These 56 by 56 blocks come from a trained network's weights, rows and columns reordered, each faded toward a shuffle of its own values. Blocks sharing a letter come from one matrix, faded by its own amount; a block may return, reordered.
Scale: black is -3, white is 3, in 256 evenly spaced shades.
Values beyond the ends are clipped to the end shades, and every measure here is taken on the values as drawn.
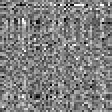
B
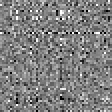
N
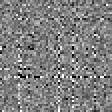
N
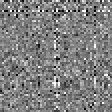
N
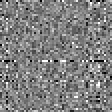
N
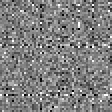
N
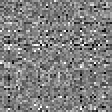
N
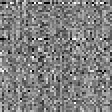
B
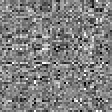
N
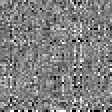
N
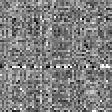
B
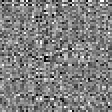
N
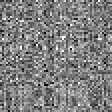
B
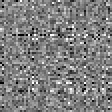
N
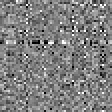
N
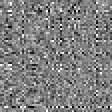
N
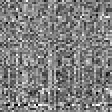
B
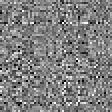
N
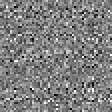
N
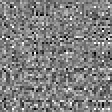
N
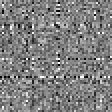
N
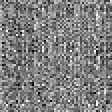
B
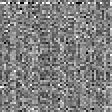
B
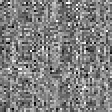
B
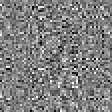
N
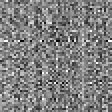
B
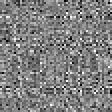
N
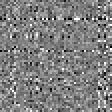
N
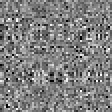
N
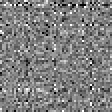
N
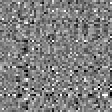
N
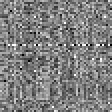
B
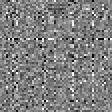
N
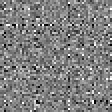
N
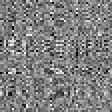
N
